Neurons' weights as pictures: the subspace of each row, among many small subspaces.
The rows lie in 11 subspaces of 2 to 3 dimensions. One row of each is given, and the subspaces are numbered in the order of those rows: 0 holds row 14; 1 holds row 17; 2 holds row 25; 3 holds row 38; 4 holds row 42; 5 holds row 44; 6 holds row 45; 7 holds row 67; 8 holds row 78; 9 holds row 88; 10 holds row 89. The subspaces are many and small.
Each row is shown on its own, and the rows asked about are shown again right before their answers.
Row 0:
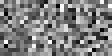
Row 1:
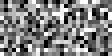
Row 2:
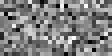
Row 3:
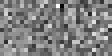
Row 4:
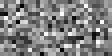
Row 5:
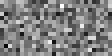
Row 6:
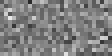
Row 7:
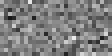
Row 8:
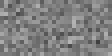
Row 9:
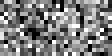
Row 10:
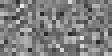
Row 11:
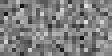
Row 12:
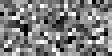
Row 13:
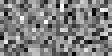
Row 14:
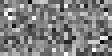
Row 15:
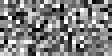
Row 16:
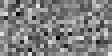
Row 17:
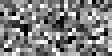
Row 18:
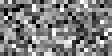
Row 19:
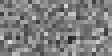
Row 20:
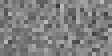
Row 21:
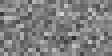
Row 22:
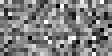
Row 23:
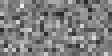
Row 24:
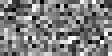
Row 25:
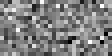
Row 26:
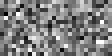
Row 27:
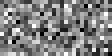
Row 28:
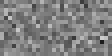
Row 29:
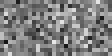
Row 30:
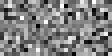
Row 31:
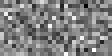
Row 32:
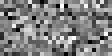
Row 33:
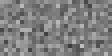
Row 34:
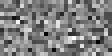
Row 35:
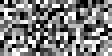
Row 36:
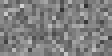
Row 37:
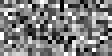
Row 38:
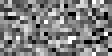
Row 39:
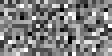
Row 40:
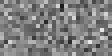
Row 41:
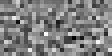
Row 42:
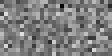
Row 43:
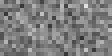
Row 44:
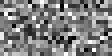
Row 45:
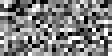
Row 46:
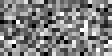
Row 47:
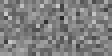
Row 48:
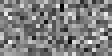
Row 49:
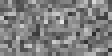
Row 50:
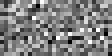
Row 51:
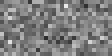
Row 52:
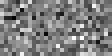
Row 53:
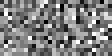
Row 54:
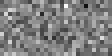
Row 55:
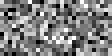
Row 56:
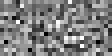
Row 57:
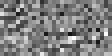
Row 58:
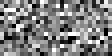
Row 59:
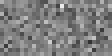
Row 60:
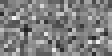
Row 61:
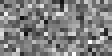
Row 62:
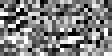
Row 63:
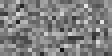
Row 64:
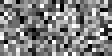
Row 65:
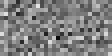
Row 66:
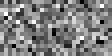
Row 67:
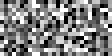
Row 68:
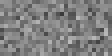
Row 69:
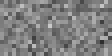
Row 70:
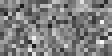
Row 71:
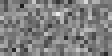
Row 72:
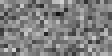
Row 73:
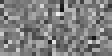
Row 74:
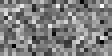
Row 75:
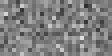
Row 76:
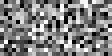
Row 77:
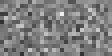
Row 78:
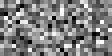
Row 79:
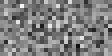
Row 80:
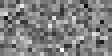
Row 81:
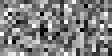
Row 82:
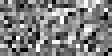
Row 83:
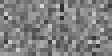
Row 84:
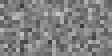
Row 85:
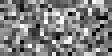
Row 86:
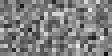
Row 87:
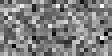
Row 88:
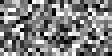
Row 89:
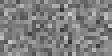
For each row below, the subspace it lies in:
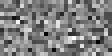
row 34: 3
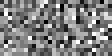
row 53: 4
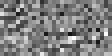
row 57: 8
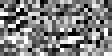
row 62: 8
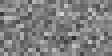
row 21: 9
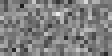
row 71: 7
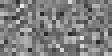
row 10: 5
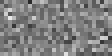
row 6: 0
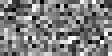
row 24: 2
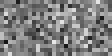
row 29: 10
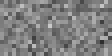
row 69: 6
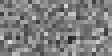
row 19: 10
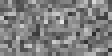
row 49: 3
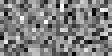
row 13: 7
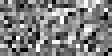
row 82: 10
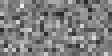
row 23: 3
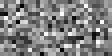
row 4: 8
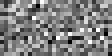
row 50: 6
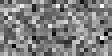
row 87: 2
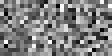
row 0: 4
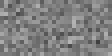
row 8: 2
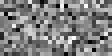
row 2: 5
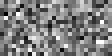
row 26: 6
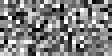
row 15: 1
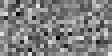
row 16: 6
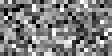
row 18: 2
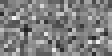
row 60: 1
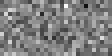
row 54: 9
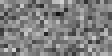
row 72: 7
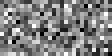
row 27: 9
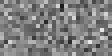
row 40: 3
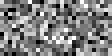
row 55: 9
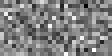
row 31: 5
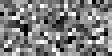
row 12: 1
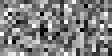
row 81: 9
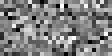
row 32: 5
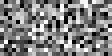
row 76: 3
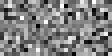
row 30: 7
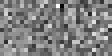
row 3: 4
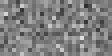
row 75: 0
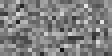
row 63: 8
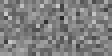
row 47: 1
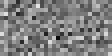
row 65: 6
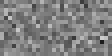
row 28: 8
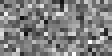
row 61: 7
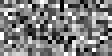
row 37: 5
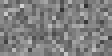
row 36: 0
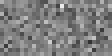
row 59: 4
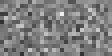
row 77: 9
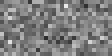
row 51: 9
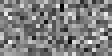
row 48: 3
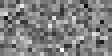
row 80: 8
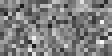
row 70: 6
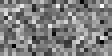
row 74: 2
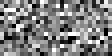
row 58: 8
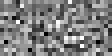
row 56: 3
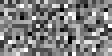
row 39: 10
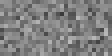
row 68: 10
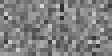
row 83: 1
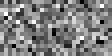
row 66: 2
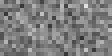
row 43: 5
